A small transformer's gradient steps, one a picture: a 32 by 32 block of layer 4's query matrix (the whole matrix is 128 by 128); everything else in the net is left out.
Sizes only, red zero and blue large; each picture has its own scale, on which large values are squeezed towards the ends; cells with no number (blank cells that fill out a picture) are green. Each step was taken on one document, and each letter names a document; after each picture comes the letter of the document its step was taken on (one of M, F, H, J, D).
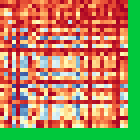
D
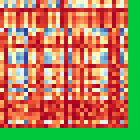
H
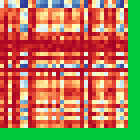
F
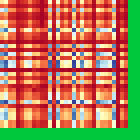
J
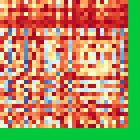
H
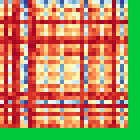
F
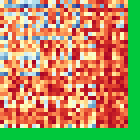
D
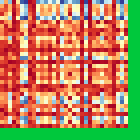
F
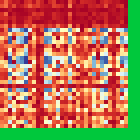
H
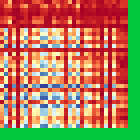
D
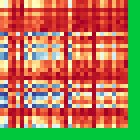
D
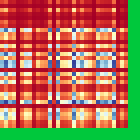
J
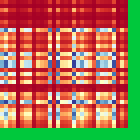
J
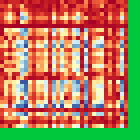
F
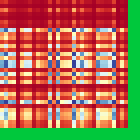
J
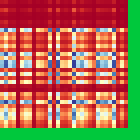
J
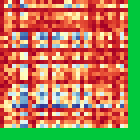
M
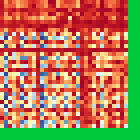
D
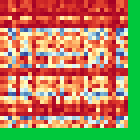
F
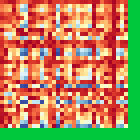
M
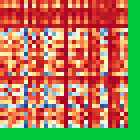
H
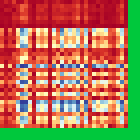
F
